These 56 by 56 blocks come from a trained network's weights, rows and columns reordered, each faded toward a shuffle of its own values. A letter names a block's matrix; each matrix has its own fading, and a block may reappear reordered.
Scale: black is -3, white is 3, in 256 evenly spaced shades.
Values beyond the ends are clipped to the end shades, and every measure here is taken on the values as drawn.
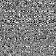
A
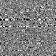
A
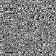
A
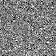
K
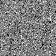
K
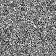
K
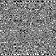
A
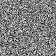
K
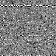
A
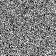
K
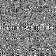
A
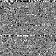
A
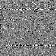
A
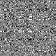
A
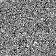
K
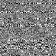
A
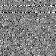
A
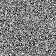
K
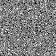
K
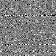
A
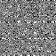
A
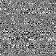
A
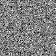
K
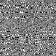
A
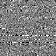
A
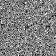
K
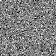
K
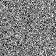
K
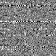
A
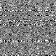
A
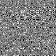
A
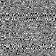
A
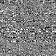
A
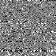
A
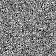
K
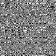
A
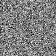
K
